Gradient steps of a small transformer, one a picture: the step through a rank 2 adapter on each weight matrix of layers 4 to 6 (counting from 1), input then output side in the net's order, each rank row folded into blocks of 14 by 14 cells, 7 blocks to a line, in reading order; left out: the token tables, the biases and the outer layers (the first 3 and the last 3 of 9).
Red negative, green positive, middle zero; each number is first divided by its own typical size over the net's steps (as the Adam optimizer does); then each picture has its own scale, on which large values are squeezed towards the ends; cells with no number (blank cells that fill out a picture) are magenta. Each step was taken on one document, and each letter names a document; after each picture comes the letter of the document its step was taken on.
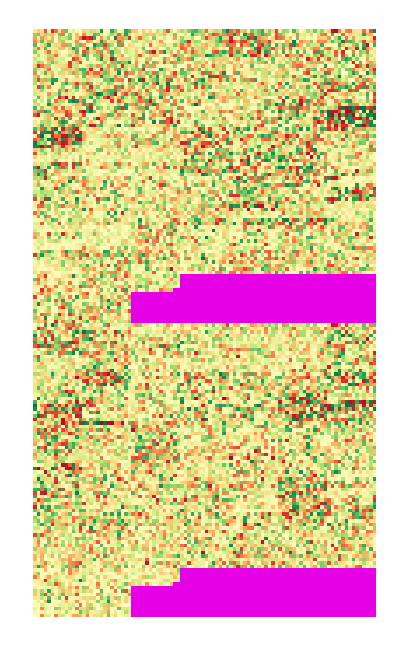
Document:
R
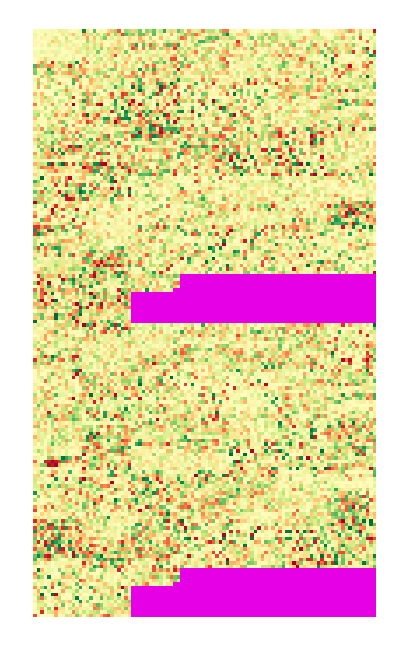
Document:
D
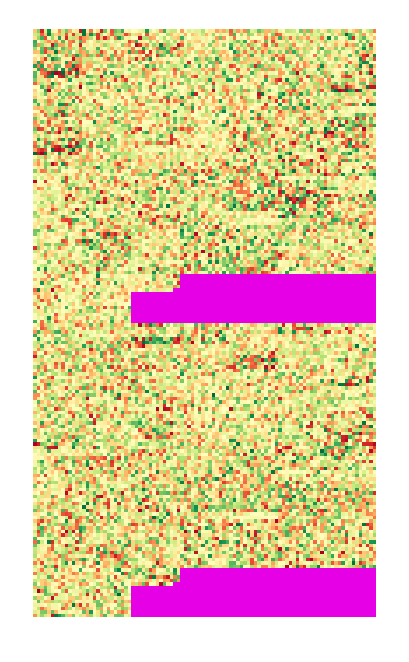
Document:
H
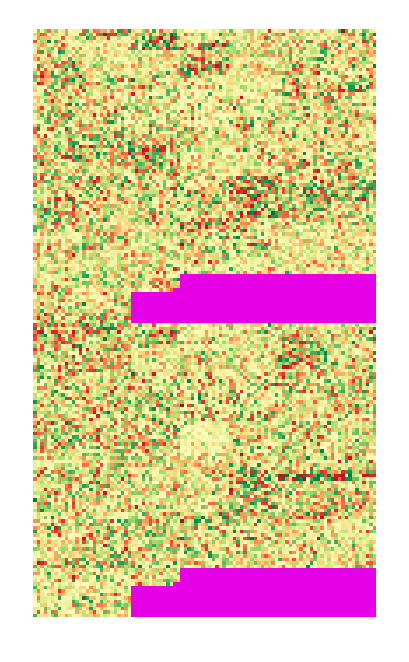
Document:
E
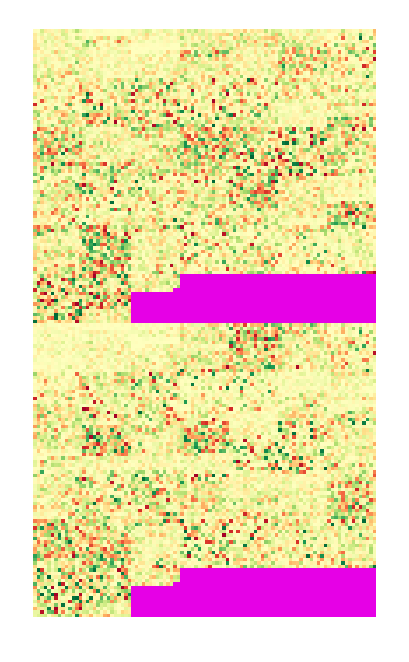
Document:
D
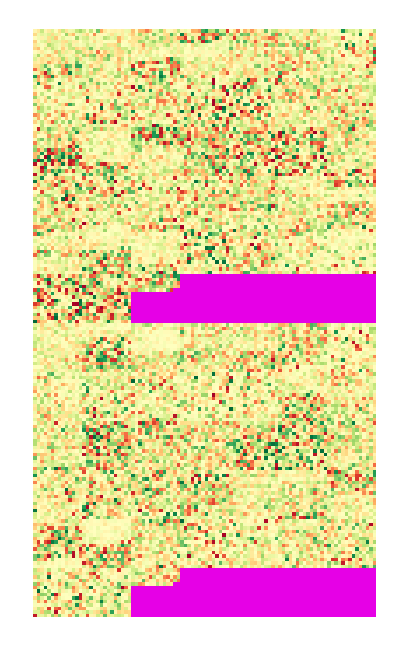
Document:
D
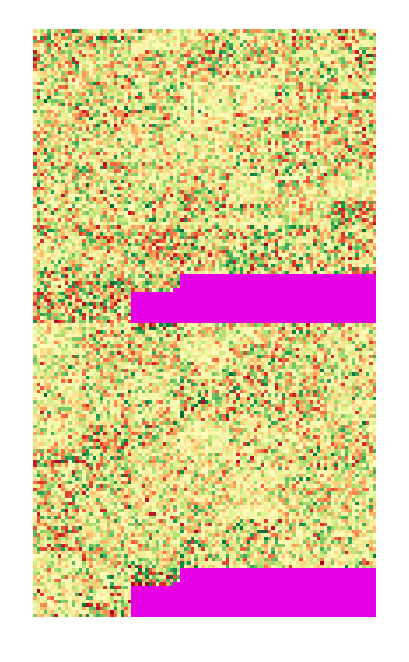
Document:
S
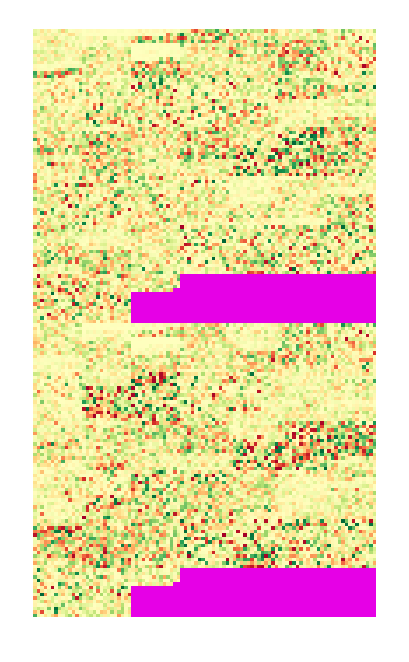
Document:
D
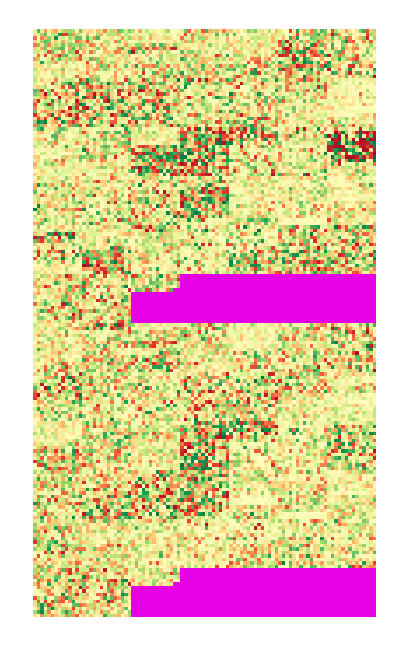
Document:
R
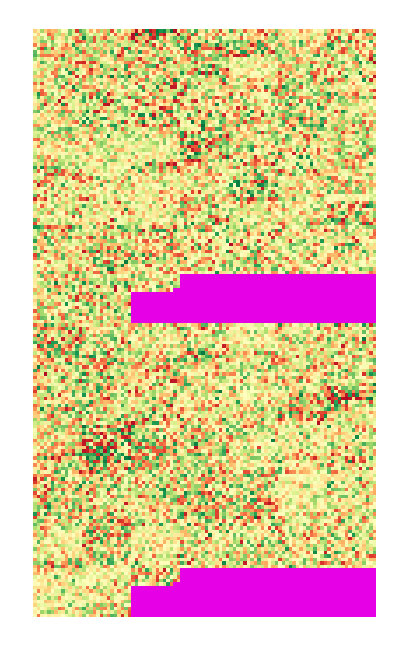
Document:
R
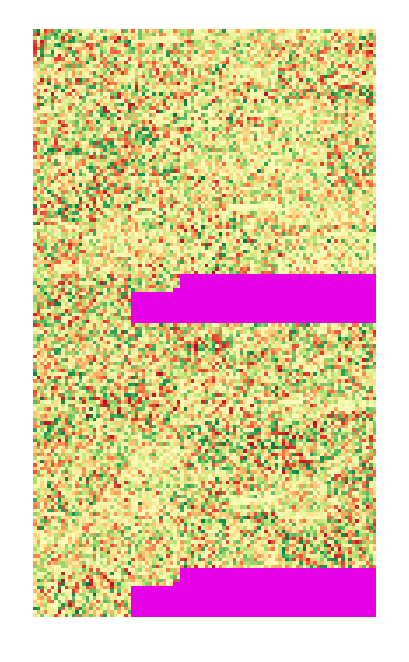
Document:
E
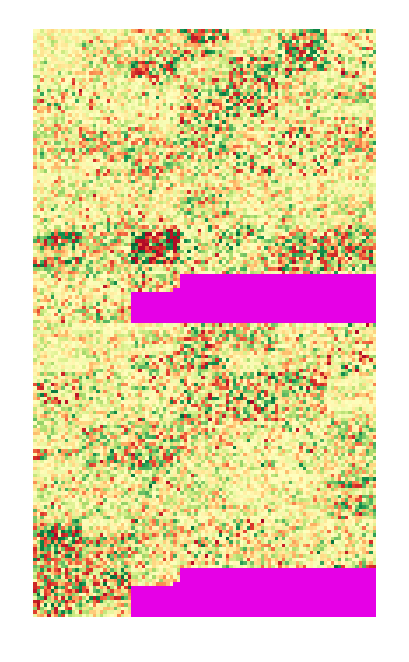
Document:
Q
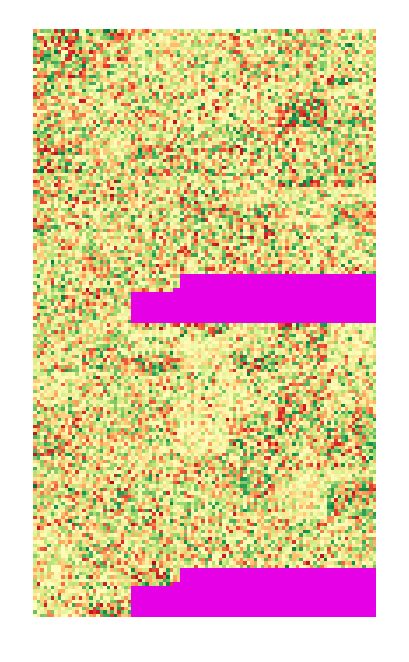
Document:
H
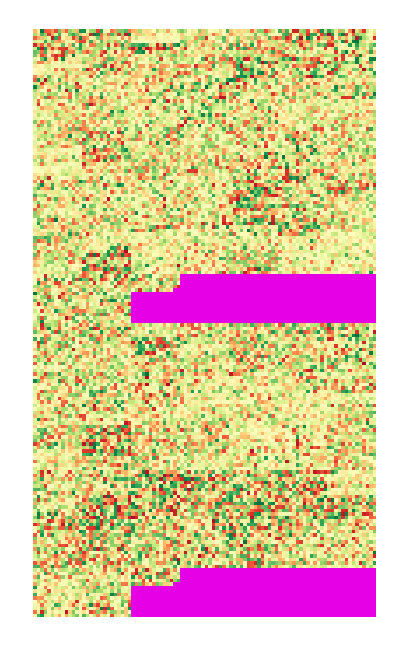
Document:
R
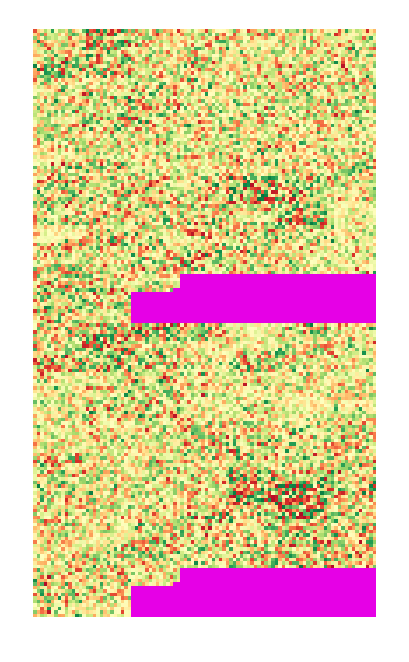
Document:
E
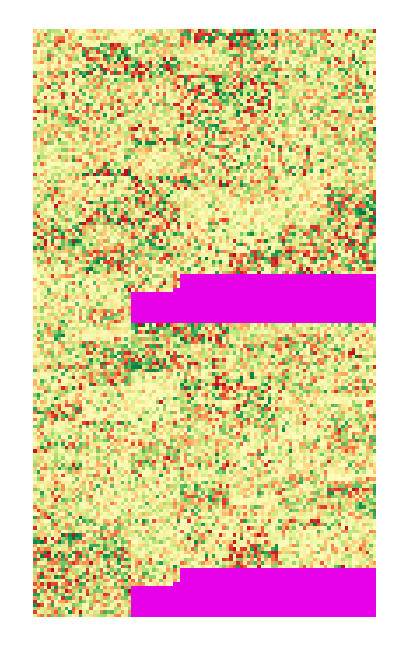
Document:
Q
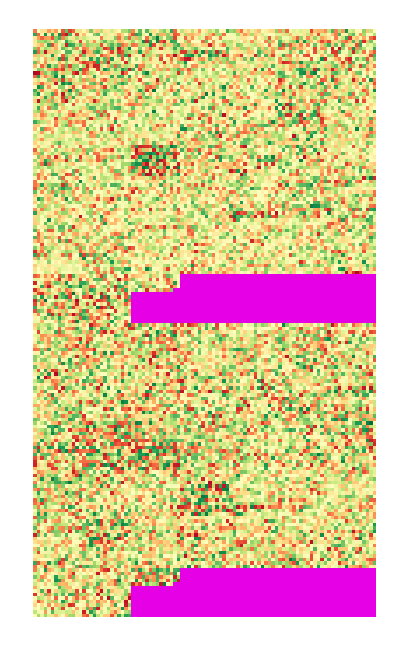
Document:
R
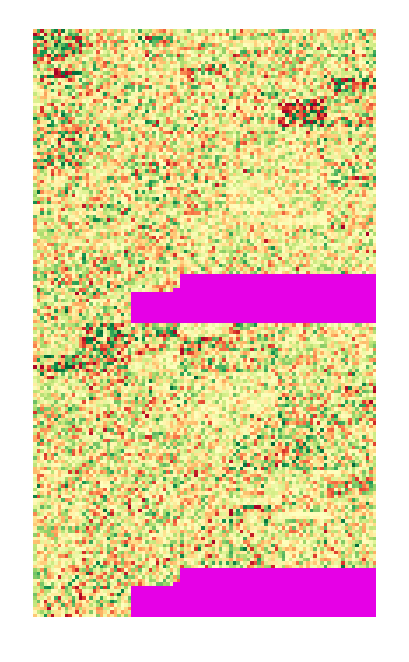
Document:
H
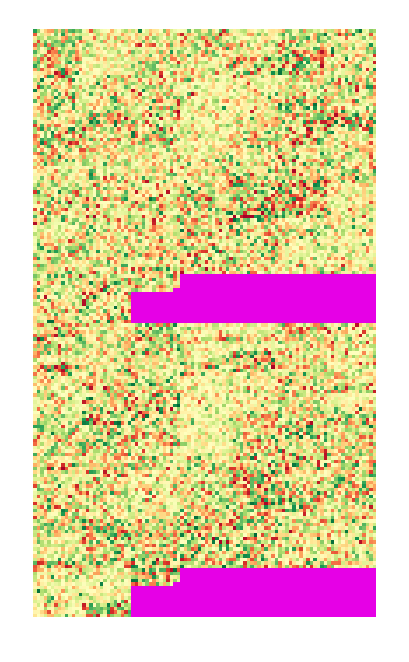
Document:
H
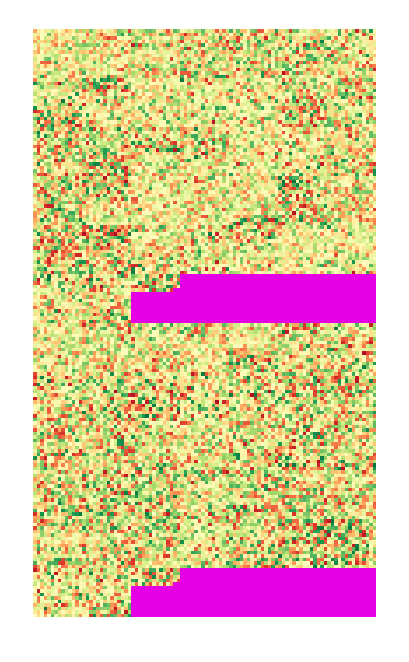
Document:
E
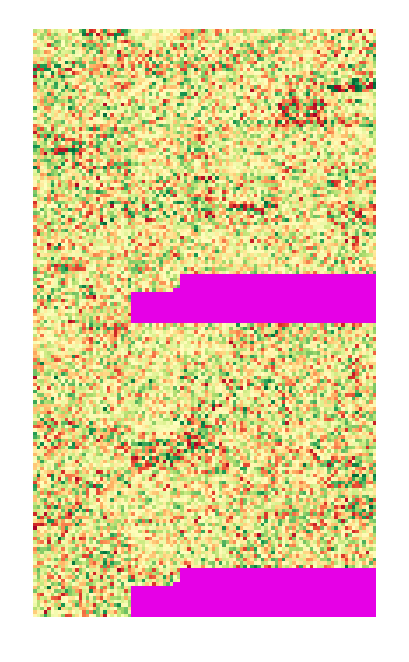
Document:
S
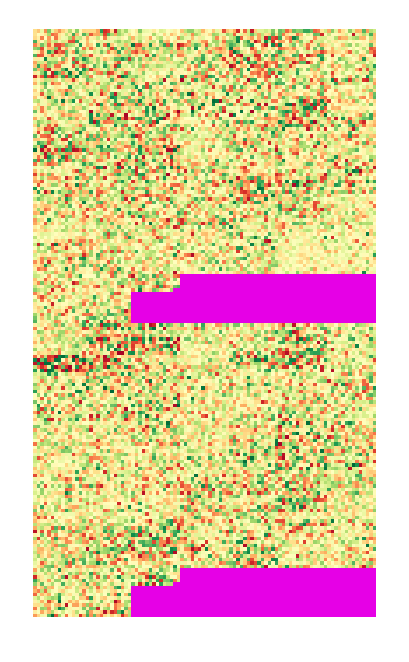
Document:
H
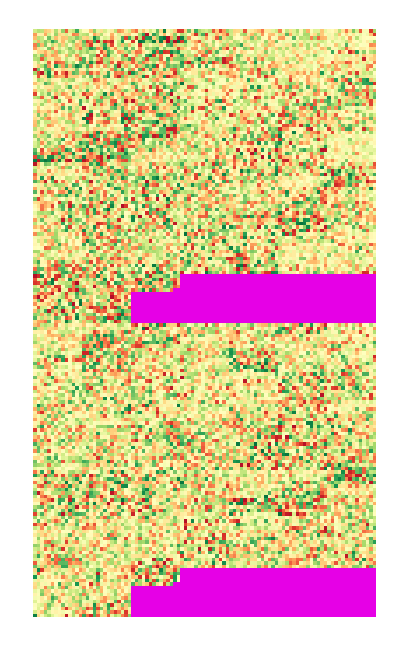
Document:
H
